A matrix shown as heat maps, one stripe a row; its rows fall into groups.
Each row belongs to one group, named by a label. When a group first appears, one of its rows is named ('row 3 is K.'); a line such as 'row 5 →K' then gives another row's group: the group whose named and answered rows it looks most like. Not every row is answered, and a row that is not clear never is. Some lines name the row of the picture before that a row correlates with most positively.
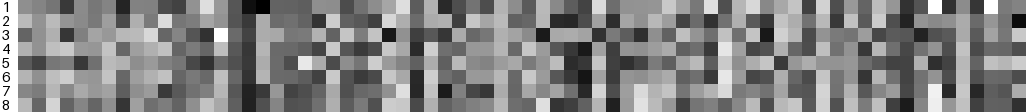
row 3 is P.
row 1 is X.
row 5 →P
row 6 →X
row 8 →X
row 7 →X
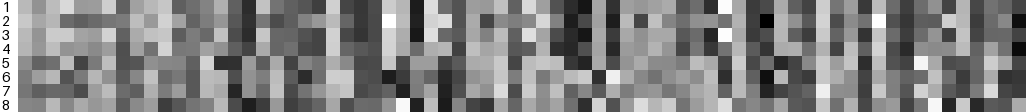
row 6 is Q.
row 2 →X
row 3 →X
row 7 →Q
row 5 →Q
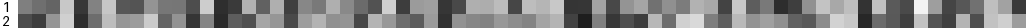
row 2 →P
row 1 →Q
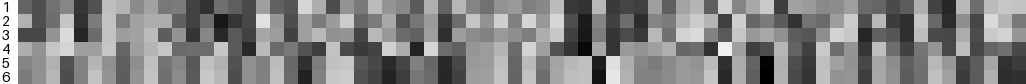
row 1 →P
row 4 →X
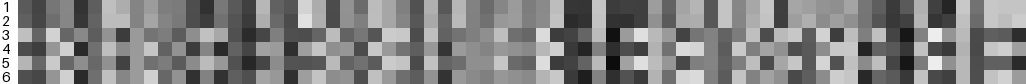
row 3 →X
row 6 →P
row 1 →P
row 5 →X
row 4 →P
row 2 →P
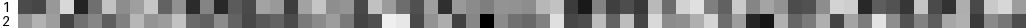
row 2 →X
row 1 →P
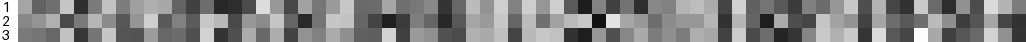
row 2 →Q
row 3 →Q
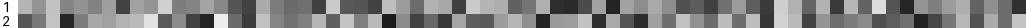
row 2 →P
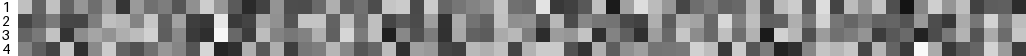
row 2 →P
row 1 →X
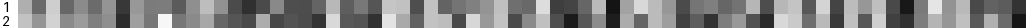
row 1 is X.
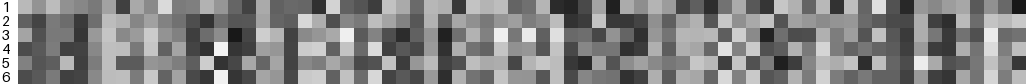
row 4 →P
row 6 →P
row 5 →Q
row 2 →P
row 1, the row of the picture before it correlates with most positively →2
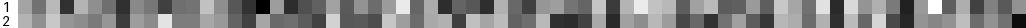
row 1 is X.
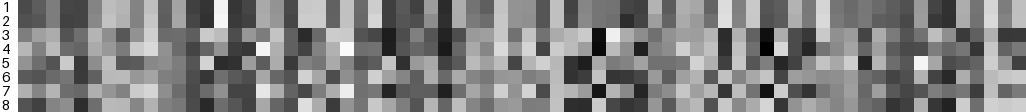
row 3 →Q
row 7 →Q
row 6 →P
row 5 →Q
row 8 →P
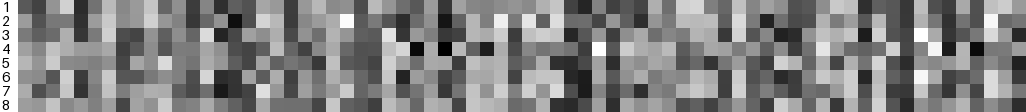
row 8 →X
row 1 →P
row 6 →Q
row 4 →X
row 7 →Q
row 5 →X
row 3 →Q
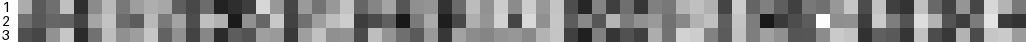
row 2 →Q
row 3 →P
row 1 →Q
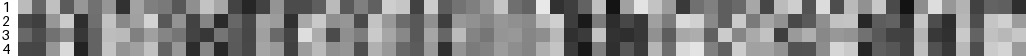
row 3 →P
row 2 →P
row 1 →X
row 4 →P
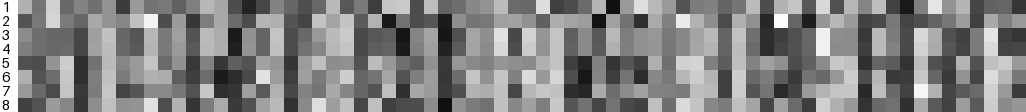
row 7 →Q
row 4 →Q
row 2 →P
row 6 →Q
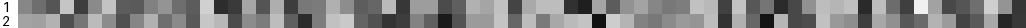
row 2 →Q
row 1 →Q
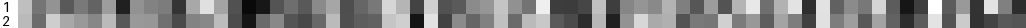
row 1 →X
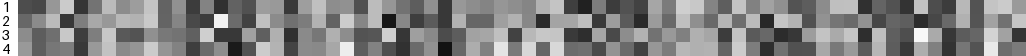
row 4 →Q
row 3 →Q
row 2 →P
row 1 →P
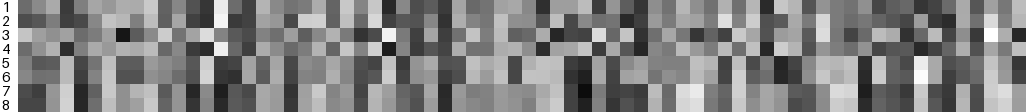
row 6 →Q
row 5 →Q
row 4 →P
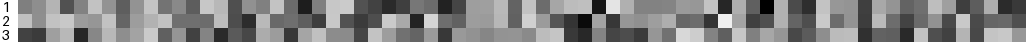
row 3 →P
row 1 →Q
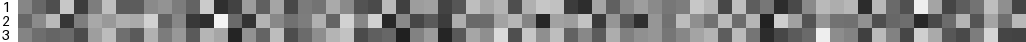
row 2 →P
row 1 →Q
